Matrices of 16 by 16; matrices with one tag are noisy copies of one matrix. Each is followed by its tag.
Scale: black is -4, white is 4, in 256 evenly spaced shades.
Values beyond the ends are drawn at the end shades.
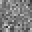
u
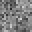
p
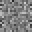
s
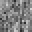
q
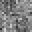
p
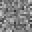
s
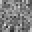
u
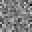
s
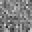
u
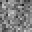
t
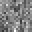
q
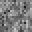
q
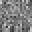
u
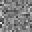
s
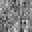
q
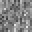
q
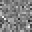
s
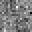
p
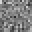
u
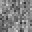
q
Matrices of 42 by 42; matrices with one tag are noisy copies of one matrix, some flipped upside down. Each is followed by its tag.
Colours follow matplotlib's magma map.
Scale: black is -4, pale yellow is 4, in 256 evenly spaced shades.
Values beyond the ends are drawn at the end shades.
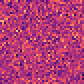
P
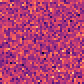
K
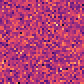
P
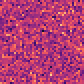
K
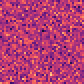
K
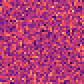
K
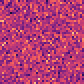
P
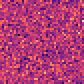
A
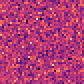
A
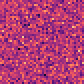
A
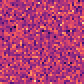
K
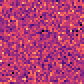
K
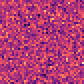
A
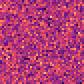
A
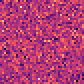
P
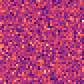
A
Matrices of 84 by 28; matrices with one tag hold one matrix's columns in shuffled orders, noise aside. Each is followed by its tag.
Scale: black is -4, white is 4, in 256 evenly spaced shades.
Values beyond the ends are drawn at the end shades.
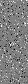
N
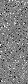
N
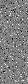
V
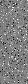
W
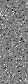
V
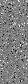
N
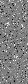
N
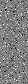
V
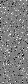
W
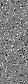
W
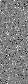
W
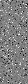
W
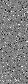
V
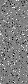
W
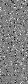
W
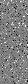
N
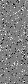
W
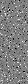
V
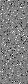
W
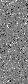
N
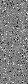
W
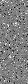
N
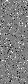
N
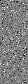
W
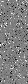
N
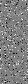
W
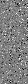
W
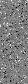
N
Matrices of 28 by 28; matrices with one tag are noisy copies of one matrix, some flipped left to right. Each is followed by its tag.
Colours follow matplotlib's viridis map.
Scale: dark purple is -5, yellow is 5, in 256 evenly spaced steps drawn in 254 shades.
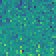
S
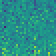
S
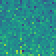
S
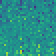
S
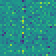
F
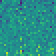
S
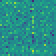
F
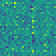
F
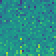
S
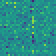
F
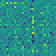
F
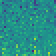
S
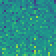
S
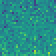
S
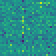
F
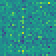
F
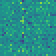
F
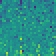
S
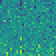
S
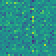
F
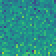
S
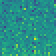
S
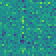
F
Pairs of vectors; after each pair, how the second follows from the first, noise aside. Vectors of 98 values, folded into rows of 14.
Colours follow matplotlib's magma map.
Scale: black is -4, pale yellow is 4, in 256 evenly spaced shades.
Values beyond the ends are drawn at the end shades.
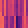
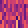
sign-scrambled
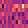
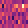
copied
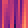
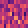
shuffled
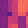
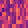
shuffled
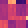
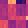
copied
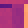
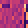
sign-scrambled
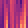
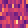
shuffled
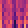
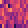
shuffled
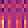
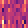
sign-scrambled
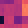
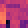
wrapped around
